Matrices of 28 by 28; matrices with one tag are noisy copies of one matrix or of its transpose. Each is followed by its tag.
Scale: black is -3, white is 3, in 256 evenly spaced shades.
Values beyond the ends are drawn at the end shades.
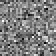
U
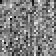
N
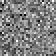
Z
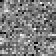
N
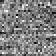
N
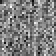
N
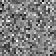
Z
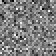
Z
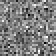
U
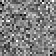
Z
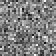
U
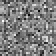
U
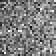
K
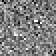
Z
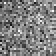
K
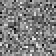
U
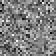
Z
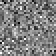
Z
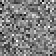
Z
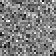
Z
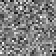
Z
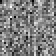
N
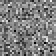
U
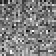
K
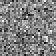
U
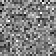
Z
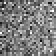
K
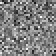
Z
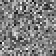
Z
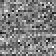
N
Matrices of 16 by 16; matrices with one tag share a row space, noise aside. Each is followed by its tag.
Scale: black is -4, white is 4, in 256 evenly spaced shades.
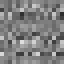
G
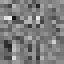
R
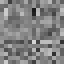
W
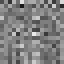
G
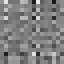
W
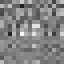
G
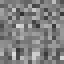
G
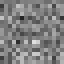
G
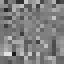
R
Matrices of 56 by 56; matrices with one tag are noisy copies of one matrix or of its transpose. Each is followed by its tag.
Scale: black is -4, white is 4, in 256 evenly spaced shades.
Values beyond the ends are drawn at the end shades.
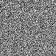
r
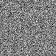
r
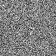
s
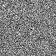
s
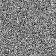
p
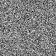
s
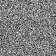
s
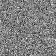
p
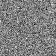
p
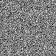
r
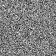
s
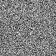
s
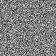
r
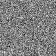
p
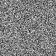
s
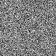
s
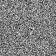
s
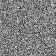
p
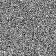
p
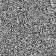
p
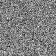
p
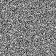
r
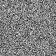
s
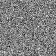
p
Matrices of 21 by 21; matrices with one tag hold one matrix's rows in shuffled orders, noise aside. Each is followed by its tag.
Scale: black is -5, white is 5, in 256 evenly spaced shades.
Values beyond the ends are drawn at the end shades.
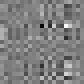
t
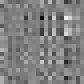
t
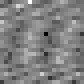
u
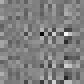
t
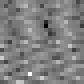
u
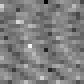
u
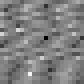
u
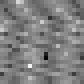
u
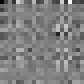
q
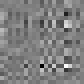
t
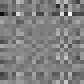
q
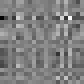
q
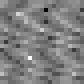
u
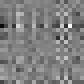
q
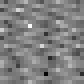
u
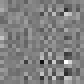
t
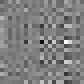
t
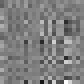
t
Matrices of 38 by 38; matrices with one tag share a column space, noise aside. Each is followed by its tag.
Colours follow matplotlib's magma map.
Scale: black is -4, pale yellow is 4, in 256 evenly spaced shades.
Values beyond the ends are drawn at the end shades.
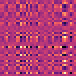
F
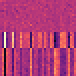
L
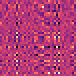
F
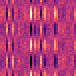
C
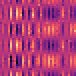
C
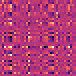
F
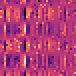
C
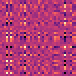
F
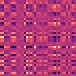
F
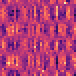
C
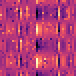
C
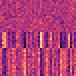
L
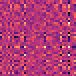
F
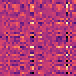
F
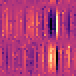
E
